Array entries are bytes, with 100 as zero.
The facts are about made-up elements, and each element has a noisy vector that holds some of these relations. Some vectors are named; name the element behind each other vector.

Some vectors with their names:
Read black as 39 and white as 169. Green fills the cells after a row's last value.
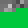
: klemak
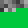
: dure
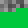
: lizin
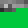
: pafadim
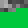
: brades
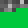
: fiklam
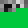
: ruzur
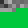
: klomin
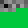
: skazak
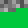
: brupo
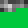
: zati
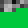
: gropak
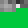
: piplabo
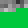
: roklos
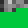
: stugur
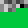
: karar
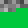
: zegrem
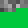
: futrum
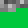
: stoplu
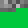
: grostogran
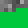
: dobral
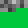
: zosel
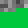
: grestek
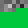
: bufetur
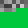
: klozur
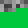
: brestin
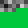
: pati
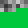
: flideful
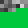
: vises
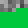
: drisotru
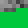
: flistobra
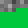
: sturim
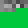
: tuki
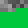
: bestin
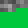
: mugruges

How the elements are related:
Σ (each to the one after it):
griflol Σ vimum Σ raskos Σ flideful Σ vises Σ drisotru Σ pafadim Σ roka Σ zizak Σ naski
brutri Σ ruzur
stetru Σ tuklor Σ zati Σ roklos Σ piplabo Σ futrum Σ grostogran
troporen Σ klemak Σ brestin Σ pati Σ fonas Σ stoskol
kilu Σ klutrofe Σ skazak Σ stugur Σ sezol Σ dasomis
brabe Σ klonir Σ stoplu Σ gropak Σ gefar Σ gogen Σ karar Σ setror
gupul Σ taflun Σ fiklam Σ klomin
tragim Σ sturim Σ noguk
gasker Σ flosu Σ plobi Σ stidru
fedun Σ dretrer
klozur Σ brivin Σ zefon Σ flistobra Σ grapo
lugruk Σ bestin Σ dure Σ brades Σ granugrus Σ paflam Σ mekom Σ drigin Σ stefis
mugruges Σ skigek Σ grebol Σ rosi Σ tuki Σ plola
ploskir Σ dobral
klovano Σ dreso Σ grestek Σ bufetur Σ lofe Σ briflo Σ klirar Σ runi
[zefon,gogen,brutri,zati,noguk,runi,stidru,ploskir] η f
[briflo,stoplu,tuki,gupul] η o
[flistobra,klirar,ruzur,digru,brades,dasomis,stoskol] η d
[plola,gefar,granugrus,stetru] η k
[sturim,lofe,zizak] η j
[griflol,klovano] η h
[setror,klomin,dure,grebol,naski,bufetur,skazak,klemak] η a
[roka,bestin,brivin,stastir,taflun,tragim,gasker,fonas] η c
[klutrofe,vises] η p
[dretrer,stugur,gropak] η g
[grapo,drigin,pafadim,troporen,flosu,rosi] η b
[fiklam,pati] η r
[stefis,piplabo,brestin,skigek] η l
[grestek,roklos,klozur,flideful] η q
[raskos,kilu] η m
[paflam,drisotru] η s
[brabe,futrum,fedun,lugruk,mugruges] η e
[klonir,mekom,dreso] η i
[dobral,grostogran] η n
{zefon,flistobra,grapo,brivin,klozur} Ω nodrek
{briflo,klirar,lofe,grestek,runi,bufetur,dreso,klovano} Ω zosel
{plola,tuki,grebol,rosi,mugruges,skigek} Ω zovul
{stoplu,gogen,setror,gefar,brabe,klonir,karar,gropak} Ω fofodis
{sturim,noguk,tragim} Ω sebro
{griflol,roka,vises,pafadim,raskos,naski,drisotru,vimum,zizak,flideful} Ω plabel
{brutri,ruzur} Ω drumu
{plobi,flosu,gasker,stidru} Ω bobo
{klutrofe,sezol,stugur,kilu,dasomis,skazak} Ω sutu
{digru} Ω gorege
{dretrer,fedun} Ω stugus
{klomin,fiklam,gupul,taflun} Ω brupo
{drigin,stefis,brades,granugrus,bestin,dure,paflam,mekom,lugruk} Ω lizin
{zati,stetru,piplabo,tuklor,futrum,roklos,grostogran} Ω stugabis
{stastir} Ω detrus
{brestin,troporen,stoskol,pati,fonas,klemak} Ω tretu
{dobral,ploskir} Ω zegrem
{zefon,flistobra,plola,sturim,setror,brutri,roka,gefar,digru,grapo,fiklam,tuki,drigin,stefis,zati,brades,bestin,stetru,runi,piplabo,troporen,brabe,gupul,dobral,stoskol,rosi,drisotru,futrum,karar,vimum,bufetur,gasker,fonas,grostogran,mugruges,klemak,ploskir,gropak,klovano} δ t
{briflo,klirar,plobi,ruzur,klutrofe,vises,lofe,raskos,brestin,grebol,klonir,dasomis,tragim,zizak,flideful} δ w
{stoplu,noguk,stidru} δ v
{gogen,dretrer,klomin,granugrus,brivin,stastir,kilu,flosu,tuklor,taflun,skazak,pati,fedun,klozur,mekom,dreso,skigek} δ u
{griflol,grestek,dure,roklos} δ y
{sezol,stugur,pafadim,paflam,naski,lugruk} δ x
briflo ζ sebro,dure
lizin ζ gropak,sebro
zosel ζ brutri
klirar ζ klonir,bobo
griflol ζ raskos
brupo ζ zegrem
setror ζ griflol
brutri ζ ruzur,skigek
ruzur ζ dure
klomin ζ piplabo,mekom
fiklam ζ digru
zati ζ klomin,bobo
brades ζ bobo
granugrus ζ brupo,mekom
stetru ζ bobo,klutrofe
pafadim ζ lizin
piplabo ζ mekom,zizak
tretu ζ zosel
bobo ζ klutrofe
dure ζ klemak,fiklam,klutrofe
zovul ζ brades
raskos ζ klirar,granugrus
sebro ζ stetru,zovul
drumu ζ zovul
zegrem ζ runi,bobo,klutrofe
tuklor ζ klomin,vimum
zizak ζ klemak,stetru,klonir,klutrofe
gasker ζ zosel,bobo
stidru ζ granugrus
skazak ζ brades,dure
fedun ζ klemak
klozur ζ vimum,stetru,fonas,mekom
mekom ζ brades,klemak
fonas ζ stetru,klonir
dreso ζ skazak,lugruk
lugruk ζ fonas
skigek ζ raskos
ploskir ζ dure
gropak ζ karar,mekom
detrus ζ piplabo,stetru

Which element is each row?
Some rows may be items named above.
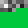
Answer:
stefis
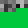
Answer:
klonir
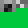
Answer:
klirar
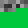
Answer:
skigek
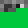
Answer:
dreso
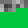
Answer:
brestin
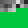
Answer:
raskos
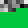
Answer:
fofodis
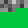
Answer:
zosel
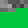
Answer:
bestin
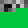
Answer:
ruzur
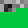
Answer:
dasomis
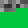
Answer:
skigek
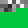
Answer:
zizak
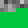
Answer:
stoplu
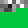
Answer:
zizak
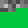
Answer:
plola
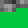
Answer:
brabe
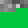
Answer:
fonas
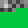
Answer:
drigin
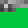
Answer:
naski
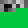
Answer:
ruzur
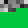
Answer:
fofodis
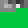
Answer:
piplabo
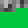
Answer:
paflam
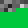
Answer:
granugrus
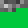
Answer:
gefar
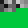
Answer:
dretrer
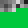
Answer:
raskos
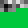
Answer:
lofe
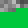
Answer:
sezol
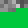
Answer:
sezol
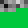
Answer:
grebol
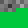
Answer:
gogen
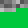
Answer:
kilu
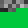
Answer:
lugruk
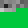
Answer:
tuklor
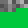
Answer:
klovano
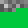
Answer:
roka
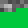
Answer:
zefon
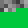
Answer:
dure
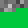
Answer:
klemak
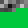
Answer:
mekom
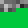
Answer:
setror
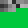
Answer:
griflol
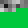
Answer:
plobi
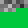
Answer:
vimum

